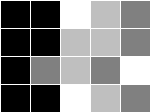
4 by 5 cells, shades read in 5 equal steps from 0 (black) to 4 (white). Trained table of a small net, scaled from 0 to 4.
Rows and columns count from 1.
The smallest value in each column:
0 0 3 2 2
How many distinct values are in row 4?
4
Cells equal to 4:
3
